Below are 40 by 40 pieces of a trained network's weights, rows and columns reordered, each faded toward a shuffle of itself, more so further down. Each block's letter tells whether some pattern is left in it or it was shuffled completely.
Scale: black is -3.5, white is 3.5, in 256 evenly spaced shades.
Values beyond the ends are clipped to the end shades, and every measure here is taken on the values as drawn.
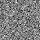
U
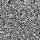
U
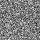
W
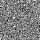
W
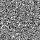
W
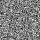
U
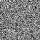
U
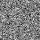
U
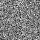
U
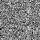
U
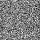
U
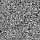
U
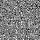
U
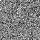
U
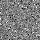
W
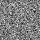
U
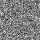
W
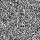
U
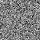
U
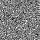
U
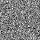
W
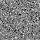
W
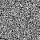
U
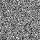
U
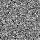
W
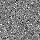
W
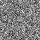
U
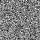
W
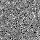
W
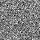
W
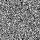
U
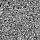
W
